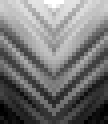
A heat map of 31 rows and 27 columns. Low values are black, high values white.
The field climbs toward the top. The top middle is the ninth with the highest average. The left and right halves mirror each other.
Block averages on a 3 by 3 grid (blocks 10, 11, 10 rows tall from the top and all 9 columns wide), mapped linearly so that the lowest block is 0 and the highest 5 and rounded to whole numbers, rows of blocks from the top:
454 / 232 / 010
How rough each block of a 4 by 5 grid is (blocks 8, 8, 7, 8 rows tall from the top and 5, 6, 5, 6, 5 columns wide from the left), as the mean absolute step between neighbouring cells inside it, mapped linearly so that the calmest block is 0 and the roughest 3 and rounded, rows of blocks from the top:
01110
32123
23232
02220
